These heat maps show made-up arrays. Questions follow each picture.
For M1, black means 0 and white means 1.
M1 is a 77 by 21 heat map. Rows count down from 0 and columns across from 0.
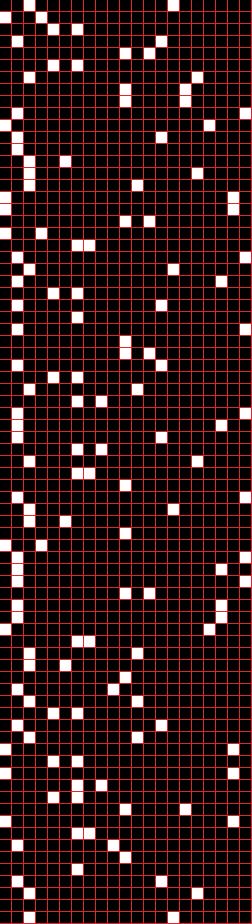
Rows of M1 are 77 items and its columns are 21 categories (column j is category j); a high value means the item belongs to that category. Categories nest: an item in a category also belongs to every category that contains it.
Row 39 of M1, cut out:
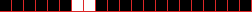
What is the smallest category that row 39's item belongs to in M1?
7
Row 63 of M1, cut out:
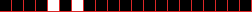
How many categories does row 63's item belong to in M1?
2
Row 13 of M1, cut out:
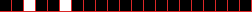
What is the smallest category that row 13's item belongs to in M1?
5
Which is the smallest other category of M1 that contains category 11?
2
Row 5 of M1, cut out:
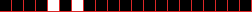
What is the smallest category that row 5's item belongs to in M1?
4
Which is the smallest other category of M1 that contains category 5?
2
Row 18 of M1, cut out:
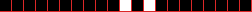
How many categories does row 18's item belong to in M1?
2
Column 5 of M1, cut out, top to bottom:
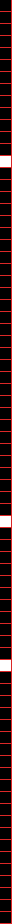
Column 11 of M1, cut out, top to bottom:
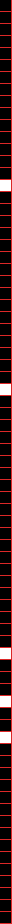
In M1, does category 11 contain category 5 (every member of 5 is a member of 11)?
no
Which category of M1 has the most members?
1
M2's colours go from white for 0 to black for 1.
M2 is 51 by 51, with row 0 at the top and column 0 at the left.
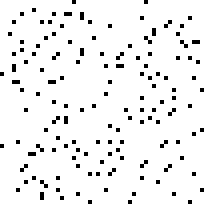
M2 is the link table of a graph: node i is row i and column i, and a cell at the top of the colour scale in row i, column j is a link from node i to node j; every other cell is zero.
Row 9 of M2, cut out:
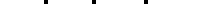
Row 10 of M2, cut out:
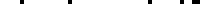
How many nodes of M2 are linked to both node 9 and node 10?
0
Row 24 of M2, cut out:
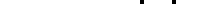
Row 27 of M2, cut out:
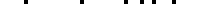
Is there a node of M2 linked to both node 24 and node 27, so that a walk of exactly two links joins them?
yes
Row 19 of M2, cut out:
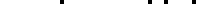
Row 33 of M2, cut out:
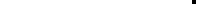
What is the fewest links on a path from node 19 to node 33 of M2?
2
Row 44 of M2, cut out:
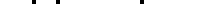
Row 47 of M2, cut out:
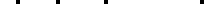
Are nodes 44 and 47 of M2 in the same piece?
yes
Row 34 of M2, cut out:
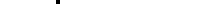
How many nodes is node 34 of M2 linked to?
1
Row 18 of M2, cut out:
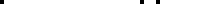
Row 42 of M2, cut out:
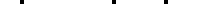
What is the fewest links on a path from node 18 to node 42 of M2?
3
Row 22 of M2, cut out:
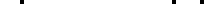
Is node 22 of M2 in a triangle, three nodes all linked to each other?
no
